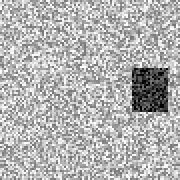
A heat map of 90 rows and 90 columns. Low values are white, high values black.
Ninth with the highest average: middle right. Stripes: none. Odd patch: higher, in the middle right. Average level on the scale: 30%.
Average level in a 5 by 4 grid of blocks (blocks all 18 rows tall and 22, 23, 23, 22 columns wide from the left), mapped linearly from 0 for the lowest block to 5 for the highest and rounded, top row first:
0 0 0 0 | 0 0 0 1 | 0 0 1 5 | 0 0 0 1 | 0 0 0 0
